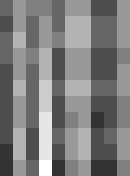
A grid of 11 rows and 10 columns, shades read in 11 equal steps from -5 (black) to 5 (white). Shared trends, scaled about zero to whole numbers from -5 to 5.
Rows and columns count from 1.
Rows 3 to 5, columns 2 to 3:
2 -1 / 1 0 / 1 -1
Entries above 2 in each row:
0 0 0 0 0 1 1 1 1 1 1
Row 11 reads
-3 1 -1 5 -3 0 1 -3 -3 0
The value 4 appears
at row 8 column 4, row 9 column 4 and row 10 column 4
